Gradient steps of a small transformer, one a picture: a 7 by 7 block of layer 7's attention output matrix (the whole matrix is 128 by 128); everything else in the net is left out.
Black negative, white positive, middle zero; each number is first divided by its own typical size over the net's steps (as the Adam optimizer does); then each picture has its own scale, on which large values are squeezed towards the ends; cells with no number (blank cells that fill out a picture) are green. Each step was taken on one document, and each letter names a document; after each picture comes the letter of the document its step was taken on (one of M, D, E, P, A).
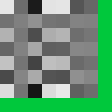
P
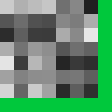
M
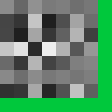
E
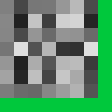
E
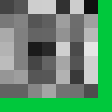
M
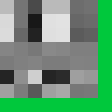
P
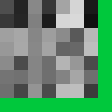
E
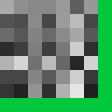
E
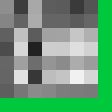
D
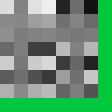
M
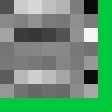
M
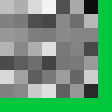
M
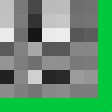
P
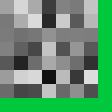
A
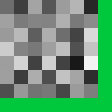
E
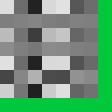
P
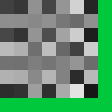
E
